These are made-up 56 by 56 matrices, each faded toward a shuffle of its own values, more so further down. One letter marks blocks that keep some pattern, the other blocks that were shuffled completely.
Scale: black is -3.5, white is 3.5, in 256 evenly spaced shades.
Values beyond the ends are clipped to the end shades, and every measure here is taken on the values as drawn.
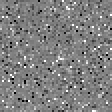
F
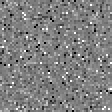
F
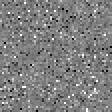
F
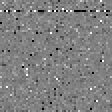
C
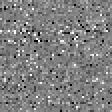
C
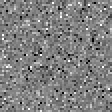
F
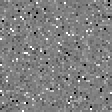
F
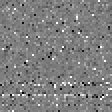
C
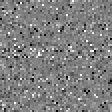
C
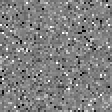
F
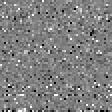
C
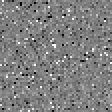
F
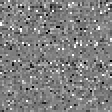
C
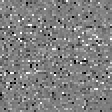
C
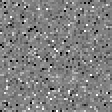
F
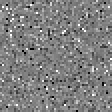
F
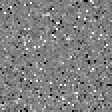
F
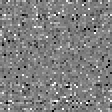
C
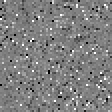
F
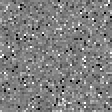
F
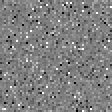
F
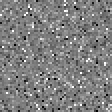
F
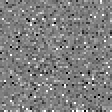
C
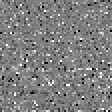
C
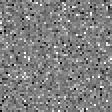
F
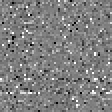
C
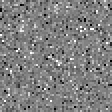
F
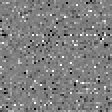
C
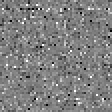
C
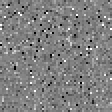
F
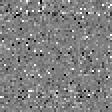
C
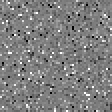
F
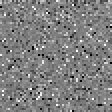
C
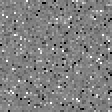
F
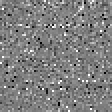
C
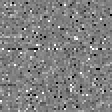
C
